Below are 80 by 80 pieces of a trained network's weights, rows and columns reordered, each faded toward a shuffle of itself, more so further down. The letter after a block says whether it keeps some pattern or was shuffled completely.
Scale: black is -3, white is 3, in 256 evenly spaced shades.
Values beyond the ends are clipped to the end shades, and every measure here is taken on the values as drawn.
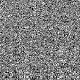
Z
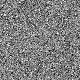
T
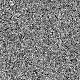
T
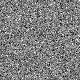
T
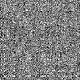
Z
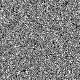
T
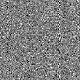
Z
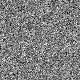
T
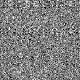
Z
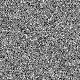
T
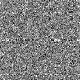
Z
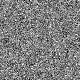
T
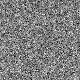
T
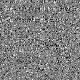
Z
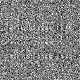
Z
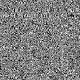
Z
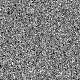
T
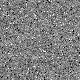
T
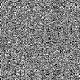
Z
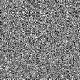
Z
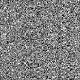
Z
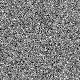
T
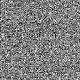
Z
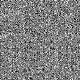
Z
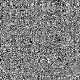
Z
